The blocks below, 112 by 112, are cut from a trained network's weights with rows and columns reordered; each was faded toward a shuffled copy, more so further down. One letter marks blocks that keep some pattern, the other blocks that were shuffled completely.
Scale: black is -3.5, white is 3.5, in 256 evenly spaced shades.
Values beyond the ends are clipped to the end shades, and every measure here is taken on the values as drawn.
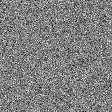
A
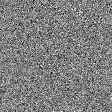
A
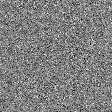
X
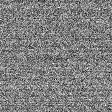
X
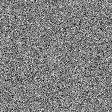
X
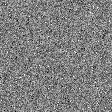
A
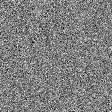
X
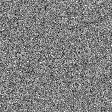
A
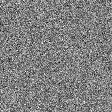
A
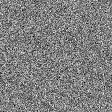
A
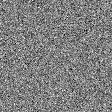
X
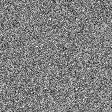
A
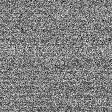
X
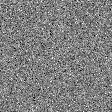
A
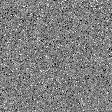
A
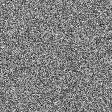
A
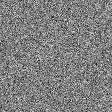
X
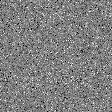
X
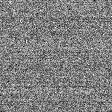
X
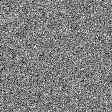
A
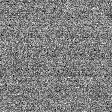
X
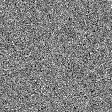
A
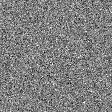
A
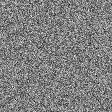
A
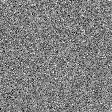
A
